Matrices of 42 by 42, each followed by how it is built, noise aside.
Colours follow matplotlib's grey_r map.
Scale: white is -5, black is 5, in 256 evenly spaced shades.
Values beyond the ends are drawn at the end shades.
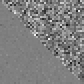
upper triangular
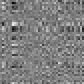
low rank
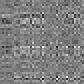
low rank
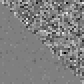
upper triangular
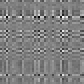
low rank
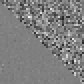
upper triangular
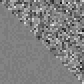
upper triangular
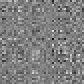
low rank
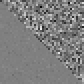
upper triangular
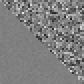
upper triangular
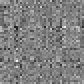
low rank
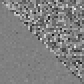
upper triangular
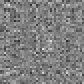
low rank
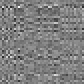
low rank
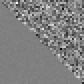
upper triangular
